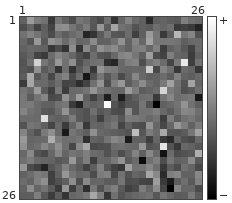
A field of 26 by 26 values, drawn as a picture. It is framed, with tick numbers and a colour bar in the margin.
Average level on the scale: 40%. Grain: fine. Mirror symmetry: none. Histogram: heavy tails on both sides. Seam: none. Stripes: none.
